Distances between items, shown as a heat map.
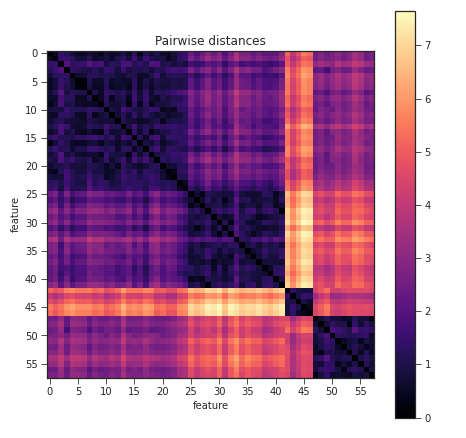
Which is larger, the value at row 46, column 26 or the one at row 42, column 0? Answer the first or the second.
the first
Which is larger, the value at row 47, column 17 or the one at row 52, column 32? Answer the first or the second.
the second
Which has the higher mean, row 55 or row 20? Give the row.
55
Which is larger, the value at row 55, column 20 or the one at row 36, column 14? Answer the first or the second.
the first
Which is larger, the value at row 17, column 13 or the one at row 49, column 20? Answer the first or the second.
the second
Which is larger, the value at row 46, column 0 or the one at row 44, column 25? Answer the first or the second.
the second
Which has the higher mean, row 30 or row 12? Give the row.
30
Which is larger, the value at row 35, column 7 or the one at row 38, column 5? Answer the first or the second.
the first
